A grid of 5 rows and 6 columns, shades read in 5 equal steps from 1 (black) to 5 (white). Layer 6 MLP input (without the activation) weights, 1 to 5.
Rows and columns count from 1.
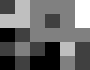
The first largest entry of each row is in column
6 6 3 5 5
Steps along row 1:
up down same same up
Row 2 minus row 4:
2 1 1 1 -1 3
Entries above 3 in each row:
2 3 0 1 0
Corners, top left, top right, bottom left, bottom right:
2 5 1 2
